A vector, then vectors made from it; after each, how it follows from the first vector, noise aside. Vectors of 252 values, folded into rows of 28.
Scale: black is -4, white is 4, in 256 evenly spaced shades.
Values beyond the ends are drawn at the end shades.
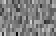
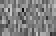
wrapped around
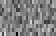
copied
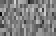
wrapped around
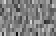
copied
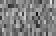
wrapped around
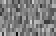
copied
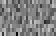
copied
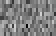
wrapped around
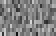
copied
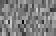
wrapped around
